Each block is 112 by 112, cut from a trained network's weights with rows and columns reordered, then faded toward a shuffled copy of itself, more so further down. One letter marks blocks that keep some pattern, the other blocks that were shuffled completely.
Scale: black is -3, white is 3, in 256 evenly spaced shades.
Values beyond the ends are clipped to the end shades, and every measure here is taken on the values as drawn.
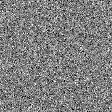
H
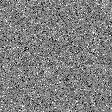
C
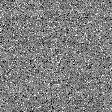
H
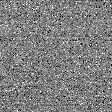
H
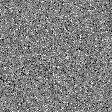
C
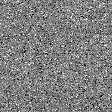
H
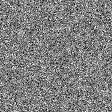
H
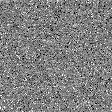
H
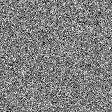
C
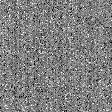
H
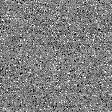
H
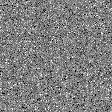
C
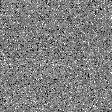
H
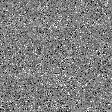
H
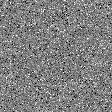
C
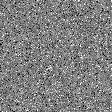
C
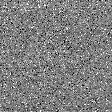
H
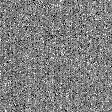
H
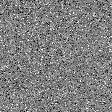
C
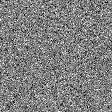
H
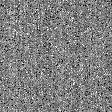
H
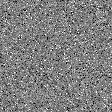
C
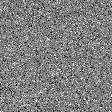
C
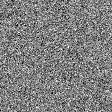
C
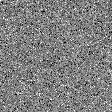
C
